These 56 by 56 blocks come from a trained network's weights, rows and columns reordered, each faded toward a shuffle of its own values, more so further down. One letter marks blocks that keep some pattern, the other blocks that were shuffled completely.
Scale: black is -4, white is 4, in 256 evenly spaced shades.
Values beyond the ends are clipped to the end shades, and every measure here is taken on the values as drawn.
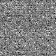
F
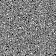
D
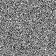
D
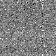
F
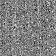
F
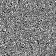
D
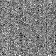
F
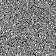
D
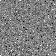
D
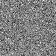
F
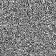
F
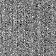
F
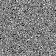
D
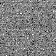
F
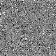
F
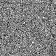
D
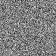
D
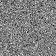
D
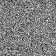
D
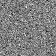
D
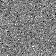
D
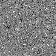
D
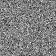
D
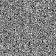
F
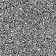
D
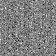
F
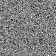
D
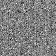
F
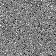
D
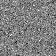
D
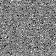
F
